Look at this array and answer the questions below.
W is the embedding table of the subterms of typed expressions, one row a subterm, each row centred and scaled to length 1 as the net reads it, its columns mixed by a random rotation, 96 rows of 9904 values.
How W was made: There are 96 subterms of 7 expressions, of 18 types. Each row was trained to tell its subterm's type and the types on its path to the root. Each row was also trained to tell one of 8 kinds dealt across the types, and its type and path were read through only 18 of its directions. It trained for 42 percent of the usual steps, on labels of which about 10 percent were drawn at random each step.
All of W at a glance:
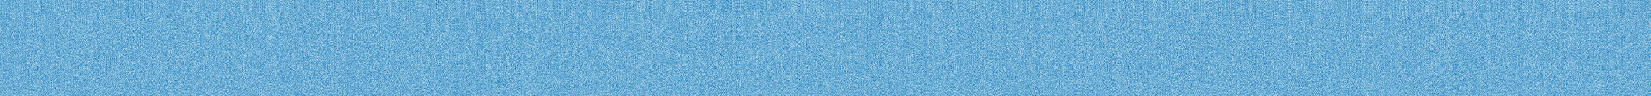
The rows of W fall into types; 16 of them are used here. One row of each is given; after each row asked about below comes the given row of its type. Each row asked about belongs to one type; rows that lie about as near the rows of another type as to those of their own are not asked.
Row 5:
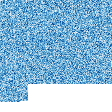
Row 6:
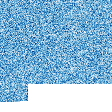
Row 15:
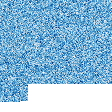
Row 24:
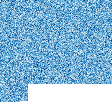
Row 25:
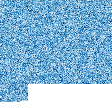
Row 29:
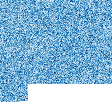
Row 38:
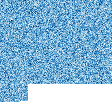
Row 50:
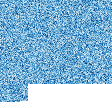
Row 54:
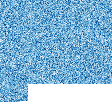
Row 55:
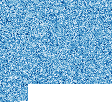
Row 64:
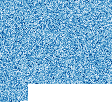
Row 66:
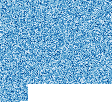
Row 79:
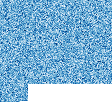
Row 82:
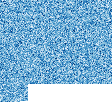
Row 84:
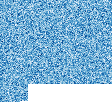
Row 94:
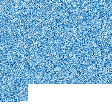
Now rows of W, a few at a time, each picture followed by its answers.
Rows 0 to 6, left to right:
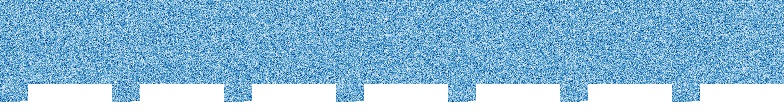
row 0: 6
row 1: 24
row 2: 54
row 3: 6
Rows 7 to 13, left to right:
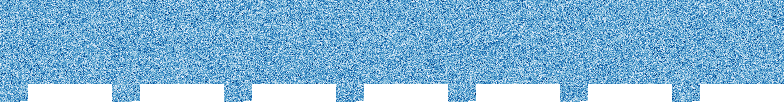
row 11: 6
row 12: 15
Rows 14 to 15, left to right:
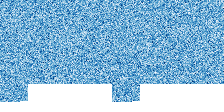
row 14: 24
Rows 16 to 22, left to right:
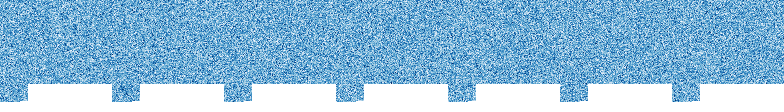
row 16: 50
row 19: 38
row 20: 29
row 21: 54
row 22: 29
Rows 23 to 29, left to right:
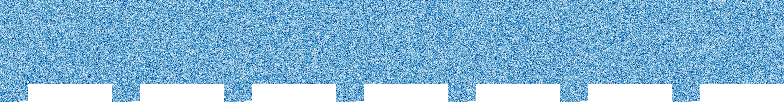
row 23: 55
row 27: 5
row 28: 25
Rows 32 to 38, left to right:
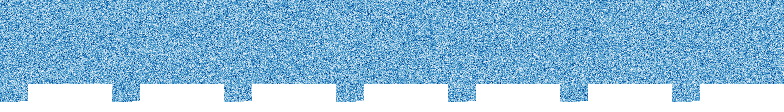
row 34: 29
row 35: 38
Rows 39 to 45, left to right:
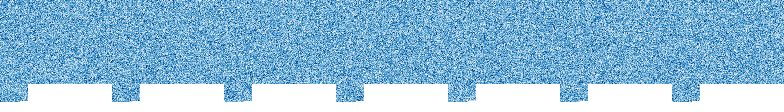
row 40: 94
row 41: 66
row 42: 79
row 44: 6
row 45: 94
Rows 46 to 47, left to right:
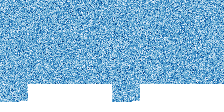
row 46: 38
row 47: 64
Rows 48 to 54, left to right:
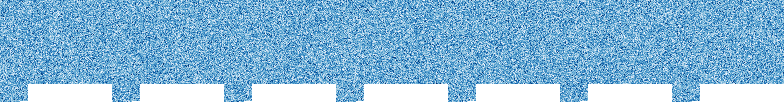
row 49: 66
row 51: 25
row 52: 5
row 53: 15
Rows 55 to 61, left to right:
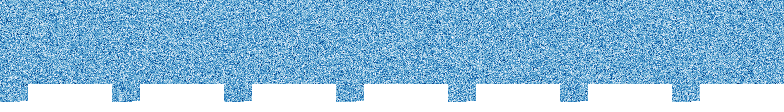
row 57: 94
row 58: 25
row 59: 54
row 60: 94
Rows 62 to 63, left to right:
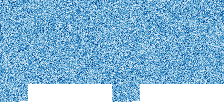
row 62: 38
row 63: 29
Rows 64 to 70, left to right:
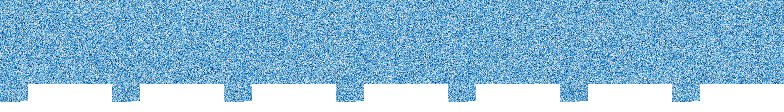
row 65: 54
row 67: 66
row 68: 66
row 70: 50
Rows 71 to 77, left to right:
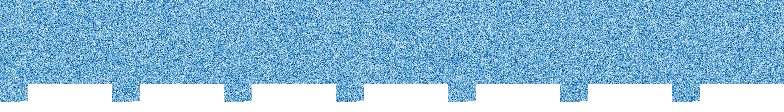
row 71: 29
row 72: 15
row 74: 64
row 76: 94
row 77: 79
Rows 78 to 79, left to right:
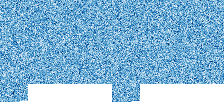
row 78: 50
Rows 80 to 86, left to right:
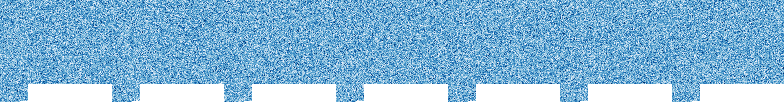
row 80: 25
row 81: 64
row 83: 38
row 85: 64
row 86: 6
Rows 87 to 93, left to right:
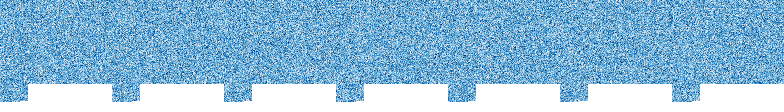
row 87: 66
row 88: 29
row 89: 6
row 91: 94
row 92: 55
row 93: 64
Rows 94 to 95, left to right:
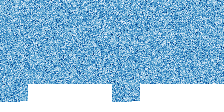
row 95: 79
